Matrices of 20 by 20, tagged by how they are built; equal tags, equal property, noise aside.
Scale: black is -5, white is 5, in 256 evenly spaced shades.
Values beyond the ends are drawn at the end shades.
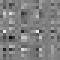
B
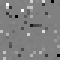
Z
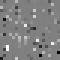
Z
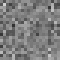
B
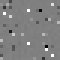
Z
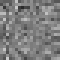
B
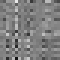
B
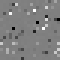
Z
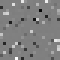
Z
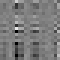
B
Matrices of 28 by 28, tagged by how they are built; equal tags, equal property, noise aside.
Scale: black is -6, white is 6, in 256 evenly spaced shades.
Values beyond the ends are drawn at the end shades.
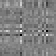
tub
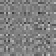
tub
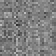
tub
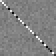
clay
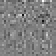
tub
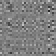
tub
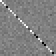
clay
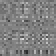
tub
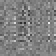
tub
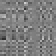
tub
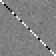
clay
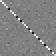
clay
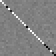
clay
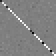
clay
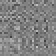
tub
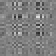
tub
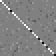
clay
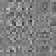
tub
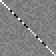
clay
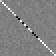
clay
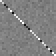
clay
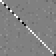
clay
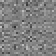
tub
